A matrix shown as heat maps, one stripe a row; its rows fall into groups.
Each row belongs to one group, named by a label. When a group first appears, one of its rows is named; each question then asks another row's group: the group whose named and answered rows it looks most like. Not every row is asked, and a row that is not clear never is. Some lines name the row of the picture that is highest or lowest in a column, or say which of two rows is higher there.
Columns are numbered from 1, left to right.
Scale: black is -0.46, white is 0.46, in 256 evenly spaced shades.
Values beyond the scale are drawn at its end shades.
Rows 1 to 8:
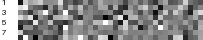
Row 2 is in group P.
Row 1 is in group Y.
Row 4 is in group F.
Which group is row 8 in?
P
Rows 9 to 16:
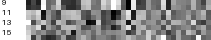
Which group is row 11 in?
F
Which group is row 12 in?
F
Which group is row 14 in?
F
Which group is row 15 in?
P
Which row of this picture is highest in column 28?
16
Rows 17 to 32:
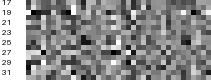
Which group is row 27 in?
F
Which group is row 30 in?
Y
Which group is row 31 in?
Y
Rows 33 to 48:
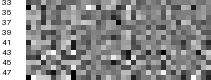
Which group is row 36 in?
F
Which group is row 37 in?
P
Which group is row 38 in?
Y
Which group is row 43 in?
Y
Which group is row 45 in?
F
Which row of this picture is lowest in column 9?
44
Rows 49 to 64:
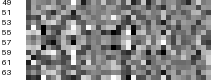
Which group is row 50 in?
Y
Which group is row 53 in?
Y
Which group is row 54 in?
P
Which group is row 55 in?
F
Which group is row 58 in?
F
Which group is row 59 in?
Y
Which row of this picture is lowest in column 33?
49
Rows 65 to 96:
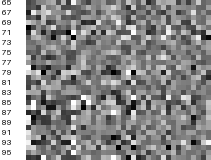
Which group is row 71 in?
P
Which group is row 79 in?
F
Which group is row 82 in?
Y
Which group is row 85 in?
P
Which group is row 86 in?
P
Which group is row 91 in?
P
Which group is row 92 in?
F
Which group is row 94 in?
P
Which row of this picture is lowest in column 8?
93
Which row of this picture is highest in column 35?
72
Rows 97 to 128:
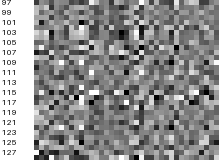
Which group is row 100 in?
F
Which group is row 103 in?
F
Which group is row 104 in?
F
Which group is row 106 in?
P
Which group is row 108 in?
F
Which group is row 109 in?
Y
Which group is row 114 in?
Y
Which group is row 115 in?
P
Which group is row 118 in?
F
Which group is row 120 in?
P
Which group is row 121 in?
F
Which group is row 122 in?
Y
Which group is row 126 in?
Y
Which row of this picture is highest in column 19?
117
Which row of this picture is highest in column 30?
116
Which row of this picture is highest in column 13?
115
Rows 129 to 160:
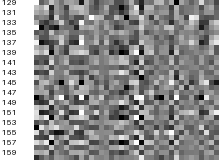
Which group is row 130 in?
F
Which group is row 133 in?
Y
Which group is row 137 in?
Y
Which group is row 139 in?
F
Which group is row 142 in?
F
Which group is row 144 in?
P
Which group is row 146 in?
P
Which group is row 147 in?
F
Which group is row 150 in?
F
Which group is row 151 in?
Y
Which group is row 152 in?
F
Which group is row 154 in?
Y
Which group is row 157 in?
F
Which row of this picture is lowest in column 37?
145
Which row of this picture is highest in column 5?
154
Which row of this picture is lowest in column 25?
148
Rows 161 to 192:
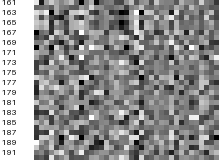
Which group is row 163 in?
F
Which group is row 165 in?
F
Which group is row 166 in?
F
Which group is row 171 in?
F
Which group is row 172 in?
Y
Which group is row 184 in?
P
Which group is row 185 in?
F
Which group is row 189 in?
P
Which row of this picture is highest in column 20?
188
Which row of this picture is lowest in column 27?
178
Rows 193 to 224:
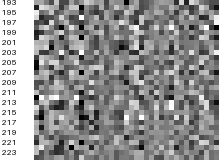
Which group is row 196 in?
Y
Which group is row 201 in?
F
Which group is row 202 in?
F
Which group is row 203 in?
Y
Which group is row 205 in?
Y
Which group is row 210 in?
Y
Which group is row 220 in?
P
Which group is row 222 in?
P
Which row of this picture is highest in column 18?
197
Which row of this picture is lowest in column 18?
202
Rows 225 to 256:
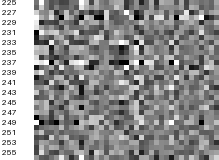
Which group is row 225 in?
P
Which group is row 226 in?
P
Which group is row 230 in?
P
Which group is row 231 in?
Y
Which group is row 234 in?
F
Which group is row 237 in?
F
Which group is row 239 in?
P
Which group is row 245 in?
F
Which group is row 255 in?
P
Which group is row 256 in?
Y
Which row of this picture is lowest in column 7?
237
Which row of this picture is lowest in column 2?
249
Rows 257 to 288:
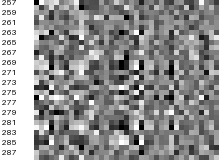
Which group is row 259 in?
F
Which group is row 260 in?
P
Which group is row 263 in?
F
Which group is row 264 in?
Y
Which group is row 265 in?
P
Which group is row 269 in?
F
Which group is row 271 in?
Y
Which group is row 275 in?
F
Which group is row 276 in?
Y
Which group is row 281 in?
F
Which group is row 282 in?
F
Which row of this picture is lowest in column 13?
273
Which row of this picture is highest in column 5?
276
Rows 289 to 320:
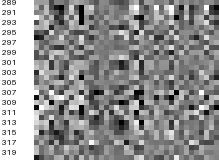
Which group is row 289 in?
F
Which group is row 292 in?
P
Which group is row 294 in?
F
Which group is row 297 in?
Y
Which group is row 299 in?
Y
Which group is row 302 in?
F
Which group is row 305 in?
Y
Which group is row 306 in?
F
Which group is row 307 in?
P
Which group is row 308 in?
Y
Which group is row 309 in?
F
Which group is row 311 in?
P
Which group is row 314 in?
F
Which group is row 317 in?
P
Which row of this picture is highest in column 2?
310
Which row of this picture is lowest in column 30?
290
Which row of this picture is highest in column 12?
317
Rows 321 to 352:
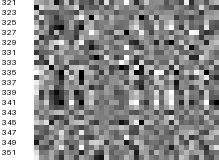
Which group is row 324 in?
P
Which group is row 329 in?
Y
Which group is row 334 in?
F
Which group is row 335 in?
P
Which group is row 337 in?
P
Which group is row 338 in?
P
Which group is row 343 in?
Y
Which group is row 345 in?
F
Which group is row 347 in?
Y
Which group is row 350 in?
Y
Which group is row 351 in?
P
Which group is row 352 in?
P
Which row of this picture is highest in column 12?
327
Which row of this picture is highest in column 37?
350
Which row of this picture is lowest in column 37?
341
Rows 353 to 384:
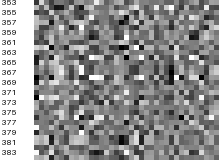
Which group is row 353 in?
P
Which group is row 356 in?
P
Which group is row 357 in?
F
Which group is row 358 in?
Y
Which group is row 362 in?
F
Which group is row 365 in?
Y
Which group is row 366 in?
Y
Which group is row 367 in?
Y
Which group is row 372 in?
Y
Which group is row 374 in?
Y
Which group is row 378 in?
P
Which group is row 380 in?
F
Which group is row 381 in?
F
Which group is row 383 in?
P
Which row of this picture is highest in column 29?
368
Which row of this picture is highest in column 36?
376
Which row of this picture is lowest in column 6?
354
